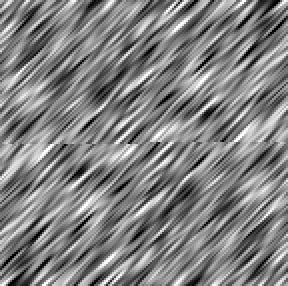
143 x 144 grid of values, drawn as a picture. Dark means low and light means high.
Streaks slant up to the right. It looks the same turned upside down. The histogram is bell-shaped. On average the colour sits 50% of the way up the scale. There is no overall slope.
